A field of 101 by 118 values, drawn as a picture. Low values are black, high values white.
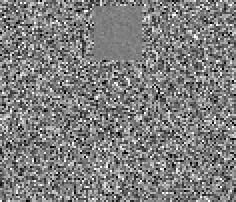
Odd patch: calmer, in the top middle. Grain: fine. Calmest part: top middle. Stripes: none. Slope: none. Mirror symmetry: none. Odd rows or columns: none.
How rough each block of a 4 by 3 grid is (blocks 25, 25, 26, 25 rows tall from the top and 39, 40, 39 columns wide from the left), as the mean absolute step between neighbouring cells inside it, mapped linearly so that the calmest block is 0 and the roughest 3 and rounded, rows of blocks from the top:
303 / 323 / 333 / 333
